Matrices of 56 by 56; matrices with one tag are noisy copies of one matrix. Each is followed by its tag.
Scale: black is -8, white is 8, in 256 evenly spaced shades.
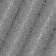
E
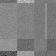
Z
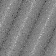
E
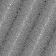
E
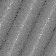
E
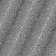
E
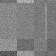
Z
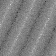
E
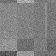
Z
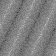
E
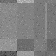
Z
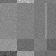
Z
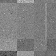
Z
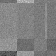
Z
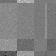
Z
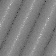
E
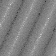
E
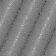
E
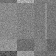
Z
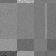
Z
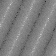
E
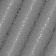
E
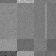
Z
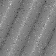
E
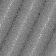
E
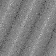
E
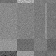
Z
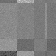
Z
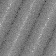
E
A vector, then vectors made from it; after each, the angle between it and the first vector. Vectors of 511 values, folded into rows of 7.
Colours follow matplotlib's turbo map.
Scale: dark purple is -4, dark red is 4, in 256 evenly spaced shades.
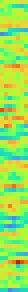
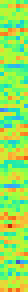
nearly opposite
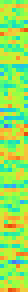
nearly opposite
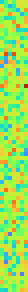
orthogonal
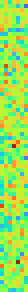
partly aligned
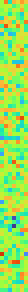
partly aligned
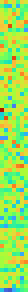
partly aligned
